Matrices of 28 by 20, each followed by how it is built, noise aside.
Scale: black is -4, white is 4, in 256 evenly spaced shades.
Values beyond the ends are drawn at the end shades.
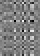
low rank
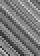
Toeplitz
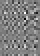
low rank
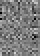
low rank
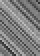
Toeplitz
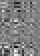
low rank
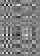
low rank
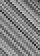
Toeplitz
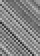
Toeplitz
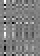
low rank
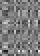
low rank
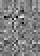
low rank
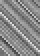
Toeplitz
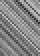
Toeplitz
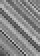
Toeplitz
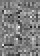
low rank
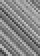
Toeplitz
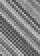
Toeplitz
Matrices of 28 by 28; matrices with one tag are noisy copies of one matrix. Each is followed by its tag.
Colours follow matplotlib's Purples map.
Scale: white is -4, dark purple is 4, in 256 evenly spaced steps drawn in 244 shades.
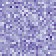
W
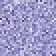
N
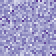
N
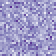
W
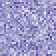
W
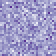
W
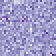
N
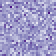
W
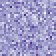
W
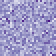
N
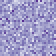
N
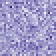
W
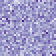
N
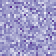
W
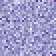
N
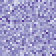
N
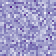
W
